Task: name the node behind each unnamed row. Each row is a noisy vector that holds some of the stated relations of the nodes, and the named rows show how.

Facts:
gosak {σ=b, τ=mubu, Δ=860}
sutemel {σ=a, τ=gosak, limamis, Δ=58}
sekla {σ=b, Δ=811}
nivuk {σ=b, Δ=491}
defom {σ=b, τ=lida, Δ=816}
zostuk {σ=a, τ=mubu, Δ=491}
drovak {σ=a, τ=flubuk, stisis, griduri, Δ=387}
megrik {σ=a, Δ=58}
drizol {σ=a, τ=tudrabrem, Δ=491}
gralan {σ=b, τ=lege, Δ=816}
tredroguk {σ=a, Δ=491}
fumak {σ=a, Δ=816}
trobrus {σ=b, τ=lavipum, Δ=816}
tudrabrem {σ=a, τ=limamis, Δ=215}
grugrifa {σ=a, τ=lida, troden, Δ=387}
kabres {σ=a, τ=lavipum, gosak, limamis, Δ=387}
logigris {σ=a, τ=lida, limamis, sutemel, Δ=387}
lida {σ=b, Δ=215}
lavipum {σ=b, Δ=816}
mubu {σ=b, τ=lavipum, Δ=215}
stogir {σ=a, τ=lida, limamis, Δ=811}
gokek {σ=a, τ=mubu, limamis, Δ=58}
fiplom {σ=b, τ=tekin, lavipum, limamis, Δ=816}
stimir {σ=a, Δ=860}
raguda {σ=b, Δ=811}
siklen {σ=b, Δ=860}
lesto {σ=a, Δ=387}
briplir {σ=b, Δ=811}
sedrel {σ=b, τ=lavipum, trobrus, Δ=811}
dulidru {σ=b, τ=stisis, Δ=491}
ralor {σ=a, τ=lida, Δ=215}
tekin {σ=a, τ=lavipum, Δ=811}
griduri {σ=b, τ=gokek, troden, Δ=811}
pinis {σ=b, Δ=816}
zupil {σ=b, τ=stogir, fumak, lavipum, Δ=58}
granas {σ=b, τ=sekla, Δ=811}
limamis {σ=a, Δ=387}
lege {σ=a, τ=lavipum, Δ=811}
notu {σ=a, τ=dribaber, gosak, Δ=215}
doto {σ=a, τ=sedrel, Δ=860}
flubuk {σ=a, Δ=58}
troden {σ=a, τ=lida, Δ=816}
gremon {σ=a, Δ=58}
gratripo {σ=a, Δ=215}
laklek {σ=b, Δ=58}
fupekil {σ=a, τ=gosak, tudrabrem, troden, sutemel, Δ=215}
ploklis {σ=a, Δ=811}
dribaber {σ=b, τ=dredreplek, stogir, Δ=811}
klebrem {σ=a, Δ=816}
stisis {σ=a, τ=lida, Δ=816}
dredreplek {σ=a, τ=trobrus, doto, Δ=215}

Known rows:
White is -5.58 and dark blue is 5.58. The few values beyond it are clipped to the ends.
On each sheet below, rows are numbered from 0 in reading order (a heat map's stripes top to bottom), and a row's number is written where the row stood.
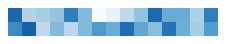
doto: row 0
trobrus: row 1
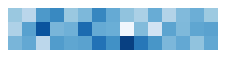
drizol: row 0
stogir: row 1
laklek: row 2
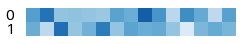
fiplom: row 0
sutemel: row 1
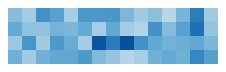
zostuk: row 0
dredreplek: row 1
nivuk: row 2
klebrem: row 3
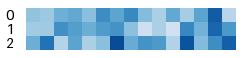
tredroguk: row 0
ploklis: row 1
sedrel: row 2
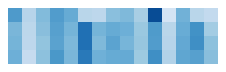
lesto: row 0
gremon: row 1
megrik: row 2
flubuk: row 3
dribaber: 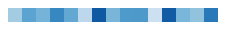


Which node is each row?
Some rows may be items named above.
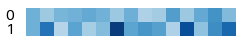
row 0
gratripo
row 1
sedrel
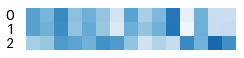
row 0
logigris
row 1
logigris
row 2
ploklis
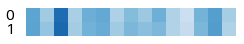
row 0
tudrabrem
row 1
tudrabrem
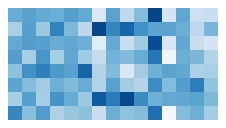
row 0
grugrifa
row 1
dulidru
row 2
grugrifa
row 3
limamis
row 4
troden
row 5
dredreplek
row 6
nivuk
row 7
kabres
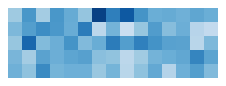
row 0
nivuk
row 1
ralor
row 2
lida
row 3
klebrem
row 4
fupekil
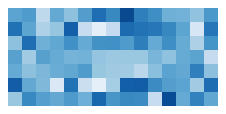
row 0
zupil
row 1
siklen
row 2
defom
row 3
notu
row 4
fumak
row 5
gosak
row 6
griduri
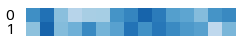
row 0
mubu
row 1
lida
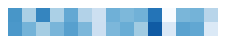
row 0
limamis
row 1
drovak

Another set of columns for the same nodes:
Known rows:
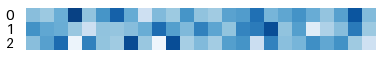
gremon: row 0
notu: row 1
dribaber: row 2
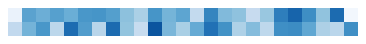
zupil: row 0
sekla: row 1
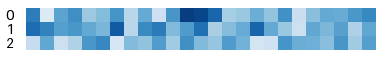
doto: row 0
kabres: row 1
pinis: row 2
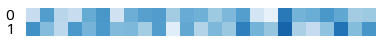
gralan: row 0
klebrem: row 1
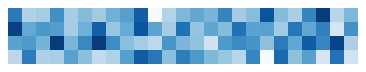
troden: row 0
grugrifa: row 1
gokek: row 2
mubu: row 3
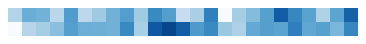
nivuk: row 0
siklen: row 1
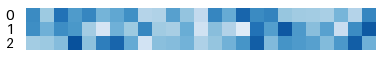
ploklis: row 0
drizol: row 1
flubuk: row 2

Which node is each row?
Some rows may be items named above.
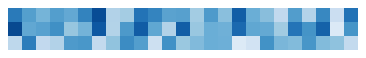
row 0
lesto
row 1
grugrifa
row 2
fiplom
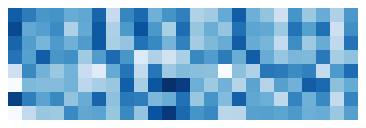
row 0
kabres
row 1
grugrifa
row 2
lesto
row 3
stogir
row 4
dulidru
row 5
gosak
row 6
logigris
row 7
siklen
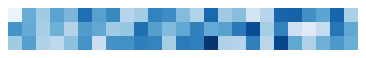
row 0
laklek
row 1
gratripo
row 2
lida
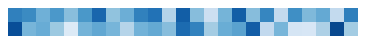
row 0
drovak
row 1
dredreplek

